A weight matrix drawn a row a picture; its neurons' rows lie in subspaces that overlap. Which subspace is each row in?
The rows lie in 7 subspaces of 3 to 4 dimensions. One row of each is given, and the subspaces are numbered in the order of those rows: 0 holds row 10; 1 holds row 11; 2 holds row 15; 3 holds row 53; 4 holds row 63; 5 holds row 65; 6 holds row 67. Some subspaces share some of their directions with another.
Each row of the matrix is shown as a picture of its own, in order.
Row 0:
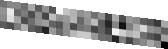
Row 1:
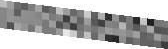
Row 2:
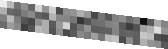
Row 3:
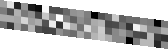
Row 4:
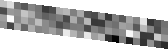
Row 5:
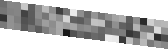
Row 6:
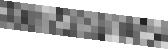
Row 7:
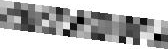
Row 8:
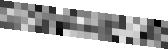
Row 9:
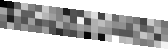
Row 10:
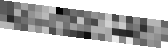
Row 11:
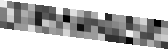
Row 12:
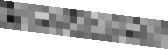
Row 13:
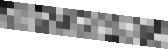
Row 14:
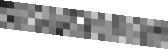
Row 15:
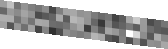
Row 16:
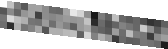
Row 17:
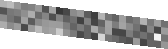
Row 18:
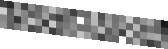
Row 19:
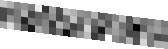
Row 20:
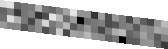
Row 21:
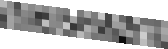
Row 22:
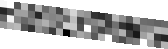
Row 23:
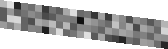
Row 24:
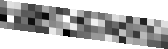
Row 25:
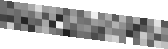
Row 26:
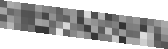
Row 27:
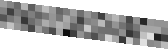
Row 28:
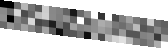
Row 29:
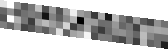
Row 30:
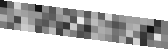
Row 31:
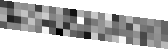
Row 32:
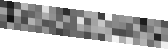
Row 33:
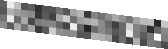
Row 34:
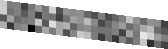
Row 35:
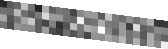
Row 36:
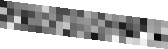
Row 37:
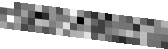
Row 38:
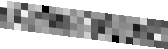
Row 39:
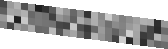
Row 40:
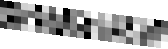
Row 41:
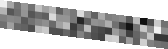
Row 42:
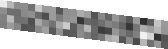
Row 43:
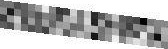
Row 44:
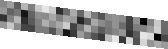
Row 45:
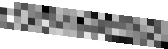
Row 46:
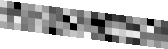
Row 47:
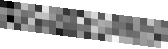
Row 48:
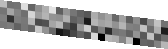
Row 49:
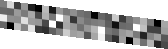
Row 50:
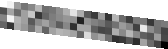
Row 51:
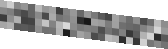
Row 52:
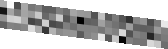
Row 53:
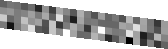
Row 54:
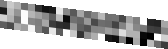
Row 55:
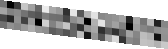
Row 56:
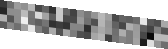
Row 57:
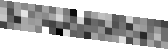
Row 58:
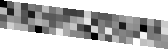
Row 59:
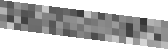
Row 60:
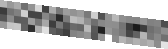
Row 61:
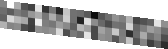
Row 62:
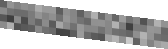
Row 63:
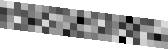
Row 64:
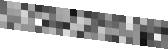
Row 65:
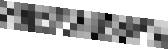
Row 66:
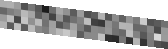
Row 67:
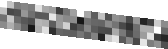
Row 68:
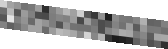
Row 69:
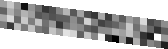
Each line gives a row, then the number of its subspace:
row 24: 2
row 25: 3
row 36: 5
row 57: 6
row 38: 3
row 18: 4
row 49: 3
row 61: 1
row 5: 2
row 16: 5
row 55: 1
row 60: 3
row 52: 4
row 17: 0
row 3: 3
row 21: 1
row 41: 6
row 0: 0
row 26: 5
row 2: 6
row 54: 4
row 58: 5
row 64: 1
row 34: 4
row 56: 4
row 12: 2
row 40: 1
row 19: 3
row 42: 6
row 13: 6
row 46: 2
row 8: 0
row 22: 3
